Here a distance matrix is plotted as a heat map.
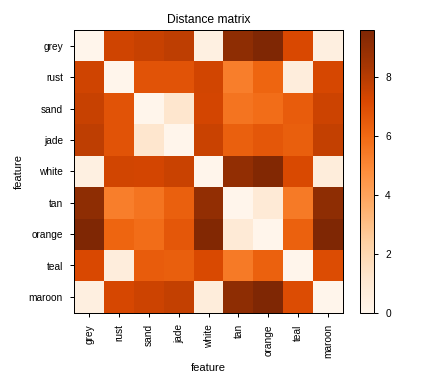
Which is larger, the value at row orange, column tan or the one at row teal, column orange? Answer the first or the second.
the second
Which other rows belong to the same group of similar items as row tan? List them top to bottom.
orange
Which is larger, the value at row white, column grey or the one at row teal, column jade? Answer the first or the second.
the second
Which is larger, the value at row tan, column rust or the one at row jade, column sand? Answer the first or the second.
the first
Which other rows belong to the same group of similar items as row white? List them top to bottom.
grey, maroon
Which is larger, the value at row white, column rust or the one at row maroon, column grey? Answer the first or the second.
the first
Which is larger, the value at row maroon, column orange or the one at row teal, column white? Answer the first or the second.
the first
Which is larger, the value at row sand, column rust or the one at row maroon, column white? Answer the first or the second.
the first
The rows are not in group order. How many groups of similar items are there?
4
